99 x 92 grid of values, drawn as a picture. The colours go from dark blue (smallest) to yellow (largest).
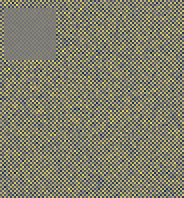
Odd patch: calmer, in the top left. Histogram: two levels. Calmest part: top left. Slope: none. Grain: checkered.
